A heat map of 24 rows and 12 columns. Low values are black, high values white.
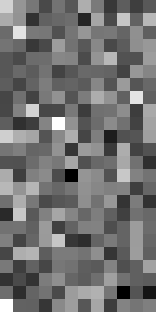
Stripes: none. Slope: none. Seam: none. Mirror symmetry: none.
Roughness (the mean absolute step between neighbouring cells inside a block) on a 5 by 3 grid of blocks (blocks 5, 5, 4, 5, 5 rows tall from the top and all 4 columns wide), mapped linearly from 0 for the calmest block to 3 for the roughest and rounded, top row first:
112 | 112 | 032 | 111 | 202
